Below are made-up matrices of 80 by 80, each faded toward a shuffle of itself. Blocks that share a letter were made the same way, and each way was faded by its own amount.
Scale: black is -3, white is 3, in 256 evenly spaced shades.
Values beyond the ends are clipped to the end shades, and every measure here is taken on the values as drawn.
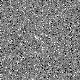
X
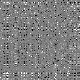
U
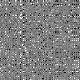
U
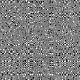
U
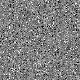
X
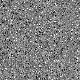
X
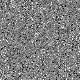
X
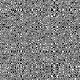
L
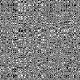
L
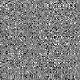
L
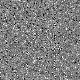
X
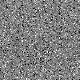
X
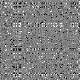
U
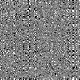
L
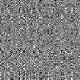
L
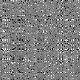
U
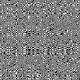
U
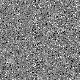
X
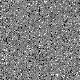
X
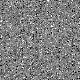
X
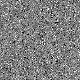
X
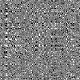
L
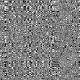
L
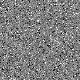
X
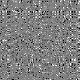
U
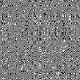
U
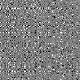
U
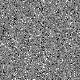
X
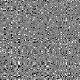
U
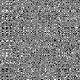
L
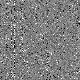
X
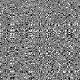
L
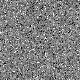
X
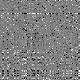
U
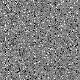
X
